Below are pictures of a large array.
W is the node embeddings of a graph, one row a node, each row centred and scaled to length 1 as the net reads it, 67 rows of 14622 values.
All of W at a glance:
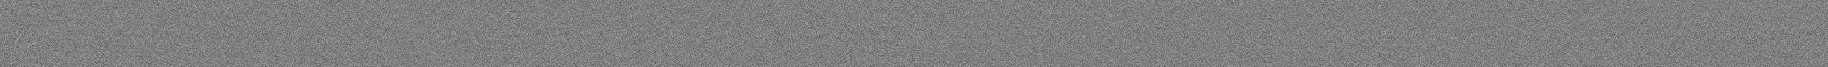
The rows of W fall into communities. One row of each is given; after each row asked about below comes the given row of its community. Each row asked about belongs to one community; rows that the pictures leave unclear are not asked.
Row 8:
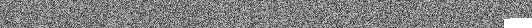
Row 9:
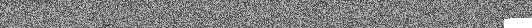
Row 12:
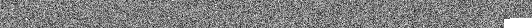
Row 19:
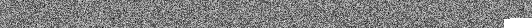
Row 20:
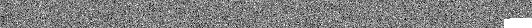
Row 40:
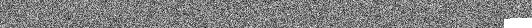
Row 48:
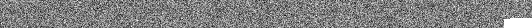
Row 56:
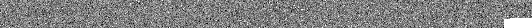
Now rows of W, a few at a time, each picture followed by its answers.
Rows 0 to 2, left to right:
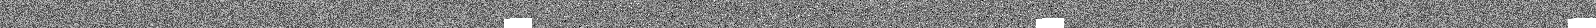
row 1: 48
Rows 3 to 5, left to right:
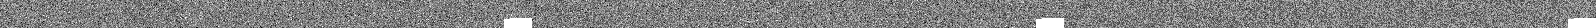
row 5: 8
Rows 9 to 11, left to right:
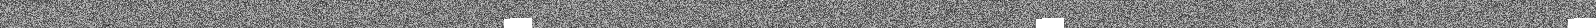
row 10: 12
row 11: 48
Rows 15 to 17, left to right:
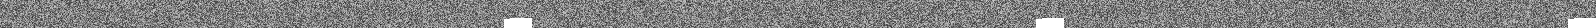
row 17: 56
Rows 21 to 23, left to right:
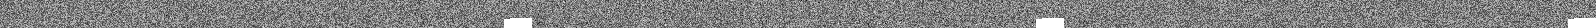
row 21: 20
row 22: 8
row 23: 12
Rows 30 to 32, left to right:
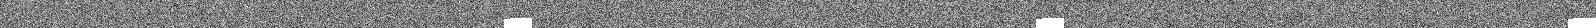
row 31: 19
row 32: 9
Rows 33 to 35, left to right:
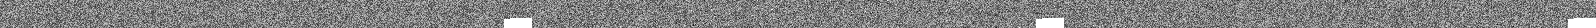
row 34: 12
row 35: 48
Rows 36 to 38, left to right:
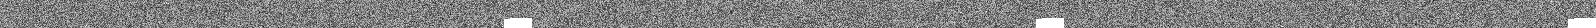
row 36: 9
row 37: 9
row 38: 20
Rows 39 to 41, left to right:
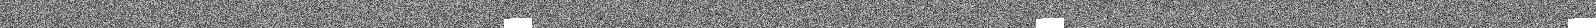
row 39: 20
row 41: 9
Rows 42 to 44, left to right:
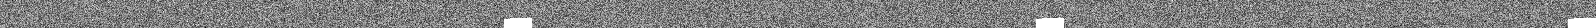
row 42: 40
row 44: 9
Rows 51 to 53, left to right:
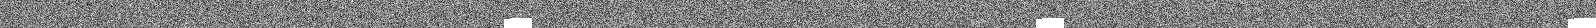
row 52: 19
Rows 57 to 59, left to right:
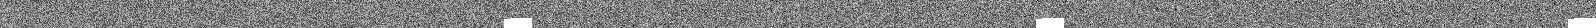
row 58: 8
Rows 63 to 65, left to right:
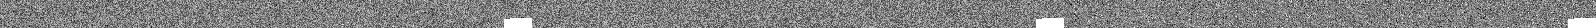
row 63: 56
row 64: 12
